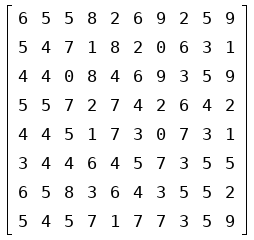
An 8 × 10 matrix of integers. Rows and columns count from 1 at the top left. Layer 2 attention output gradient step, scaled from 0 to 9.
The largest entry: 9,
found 5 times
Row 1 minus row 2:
1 1 -2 7 -6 4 9 -4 2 8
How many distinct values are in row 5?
6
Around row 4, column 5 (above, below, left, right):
4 7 2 4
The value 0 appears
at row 2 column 7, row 3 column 3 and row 5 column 7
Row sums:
57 37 52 44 35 46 47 53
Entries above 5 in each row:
5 3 4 3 2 2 3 4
